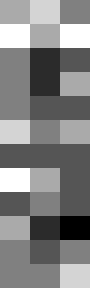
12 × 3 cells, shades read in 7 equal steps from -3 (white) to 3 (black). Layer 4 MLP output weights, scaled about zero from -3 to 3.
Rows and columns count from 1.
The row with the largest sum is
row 10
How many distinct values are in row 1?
3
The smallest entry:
-3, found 3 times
